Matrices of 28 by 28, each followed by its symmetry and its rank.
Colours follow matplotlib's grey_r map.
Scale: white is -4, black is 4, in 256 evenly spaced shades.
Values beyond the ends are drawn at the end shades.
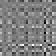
antisymmetric, rank two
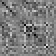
symmetric, rank five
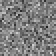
neither, full rank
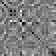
symmetric, rank five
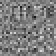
neither, rank five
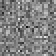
neither, rank five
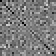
symmetric, rank five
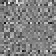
neither, rank five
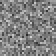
neither, full rank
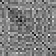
symmetric, rank five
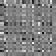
antisymmetric, rank two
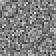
symmetric, full rank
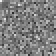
symmetric, full rank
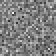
symmetric, full rank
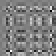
antisymmetric, rank two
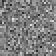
neither, full rank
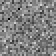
symmetric, full rank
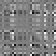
antisymmetric, rank two
